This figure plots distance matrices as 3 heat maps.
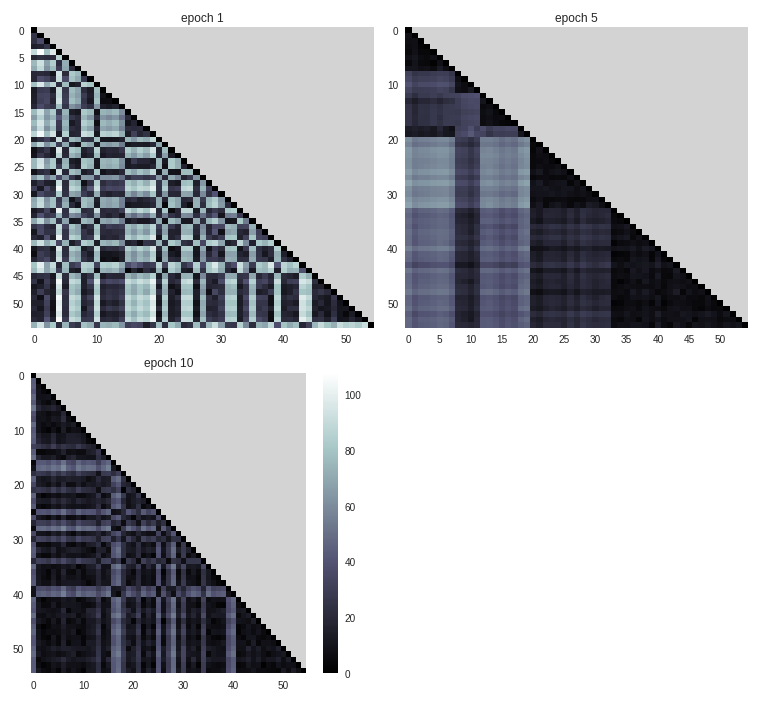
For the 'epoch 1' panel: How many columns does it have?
55
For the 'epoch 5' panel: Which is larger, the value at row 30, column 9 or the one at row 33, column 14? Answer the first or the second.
the second
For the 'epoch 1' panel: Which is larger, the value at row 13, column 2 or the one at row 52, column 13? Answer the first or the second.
the first
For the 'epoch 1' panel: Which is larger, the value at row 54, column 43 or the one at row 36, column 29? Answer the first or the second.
the second
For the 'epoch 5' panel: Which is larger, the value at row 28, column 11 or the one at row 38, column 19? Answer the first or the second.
the second
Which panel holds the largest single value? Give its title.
epoch 1
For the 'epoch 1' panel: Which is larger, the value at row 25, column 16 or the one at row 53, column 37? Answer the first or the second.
the second
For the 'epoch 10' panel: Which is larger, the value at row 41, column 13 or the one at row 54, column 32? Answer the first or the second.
the first
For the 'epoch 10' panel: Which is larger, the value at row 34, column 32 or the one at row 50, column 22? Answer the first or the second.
the first
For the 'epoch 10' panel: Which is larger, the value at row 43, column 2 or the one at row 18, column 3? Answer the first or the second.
the second
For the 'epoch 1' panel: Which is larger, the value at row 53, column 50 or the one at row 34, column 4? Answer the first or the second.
the second
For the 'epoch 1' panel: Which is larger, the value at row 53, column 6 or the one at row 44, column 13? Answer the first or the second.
the first
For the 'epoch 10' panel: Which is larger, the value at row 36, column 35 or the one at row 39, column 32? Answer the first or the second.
the second
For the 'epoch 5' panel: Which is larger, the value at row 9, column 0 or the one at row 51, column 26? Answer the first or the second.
the first
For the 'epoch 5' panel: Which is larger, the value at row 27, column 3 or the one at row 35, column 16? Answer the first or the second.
the first
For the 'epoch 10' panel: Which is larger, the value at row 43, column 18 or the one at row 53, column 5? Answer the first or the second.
the first
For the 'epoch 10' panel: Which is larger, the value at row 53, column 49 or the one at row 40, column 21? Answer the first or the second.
the second
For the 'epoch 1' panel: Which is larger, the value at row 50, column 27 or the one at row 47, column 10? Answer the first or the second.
the second
